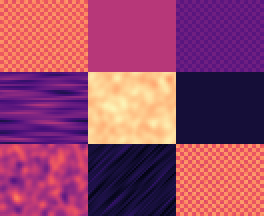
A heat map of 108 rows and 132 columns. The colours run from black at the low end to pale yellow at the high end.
It is made of 3 by 3 panels. Panel 1,1: high, checkered. Panel 1,2: middling, flat. Panel 1,3: low, checkered, faint in contrast. Panel 2,1: low, streaked across. Panel 2,2: very high, blotchy, faint in contrast. Panel 2,3: very low, flat. Panel 3,1: middling, blotchy. Panel 3,2: very low, slanting up to the right, faint in contrast. Panel 3,3: high, checkered.
